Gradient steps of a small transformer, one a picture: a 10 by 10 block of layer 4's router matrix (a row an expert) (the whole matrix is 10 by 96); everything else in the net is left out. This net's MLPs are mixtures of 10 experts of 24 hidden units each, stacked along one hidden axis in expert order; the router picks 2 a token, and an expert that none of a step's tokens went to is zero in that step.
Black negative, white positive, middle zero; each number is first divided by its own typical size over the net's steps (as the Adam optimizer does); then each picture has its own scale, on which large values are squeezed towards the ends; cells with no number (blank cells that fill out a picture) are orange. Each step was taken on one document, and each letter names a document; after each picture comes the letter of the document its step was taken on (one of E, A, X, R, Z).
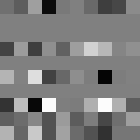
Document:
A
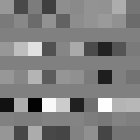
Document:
A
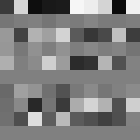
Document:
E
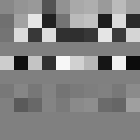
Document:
E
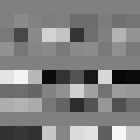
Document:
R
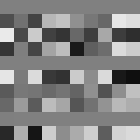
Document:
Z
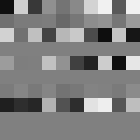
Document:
E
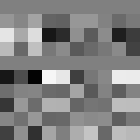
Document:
Z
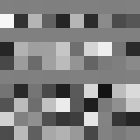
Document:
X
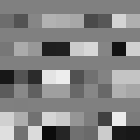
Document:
Z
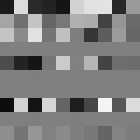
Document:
E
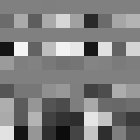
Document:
X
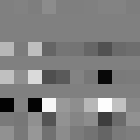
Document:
A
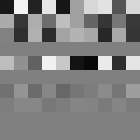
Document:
E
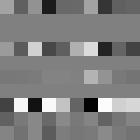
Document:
A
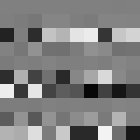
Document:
Z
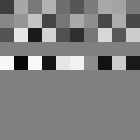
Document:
E
